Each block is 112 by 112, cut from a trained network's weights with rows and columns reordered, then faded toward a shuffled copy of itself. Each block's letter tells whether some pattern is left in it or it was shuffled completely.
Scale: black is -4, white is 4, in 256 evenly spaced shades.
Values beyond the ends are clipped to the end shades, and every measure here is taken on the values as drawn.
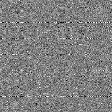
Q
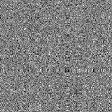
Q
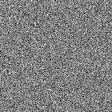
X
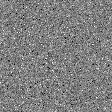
X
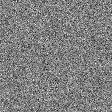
X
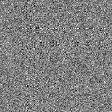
Q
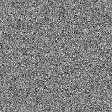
Q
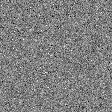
X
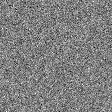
X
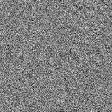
Q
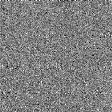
Q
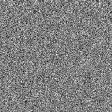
Q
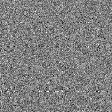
Q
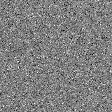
X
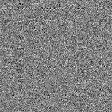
Q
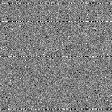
Q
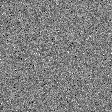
X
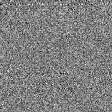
Q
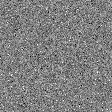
X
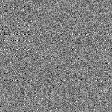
Q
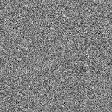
Q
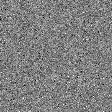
X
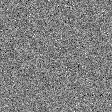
X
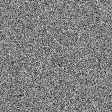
X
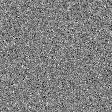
X
